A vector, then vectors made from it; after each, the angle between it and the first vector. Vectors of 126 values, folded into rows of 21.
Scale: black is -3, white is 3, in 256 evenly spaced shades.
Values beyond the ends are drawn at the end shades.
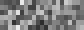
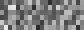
orthogonal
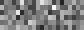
partly aligned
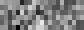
nearly opposite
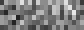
partly aligned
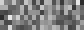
orthogonal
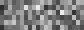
orthogonal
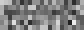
partly opposed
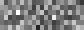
partly aligned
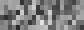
nearly opposite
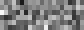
partly opposed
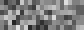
nearly parallel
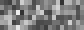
nearly parallel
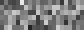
partly aligned
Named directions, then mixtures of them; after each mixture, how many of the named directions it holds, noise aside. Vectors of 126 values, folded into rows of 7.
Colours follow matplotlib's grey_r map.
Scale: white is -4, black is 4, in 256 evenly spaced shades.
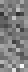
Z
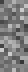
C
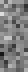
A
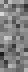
one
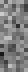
one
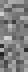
two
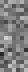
three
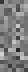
three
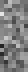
three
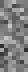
two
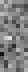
one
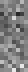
one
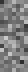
one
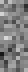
one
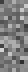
one
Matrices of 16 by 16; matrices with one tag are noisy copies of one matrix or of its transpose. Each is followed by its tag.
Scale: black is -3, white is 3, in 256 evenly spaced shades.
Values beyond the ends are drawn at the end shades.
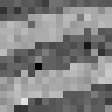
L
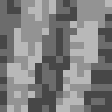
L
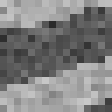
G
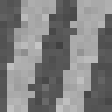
L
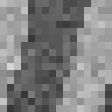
G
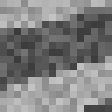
G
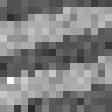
L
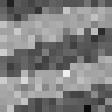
L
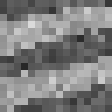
L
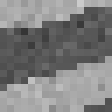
G
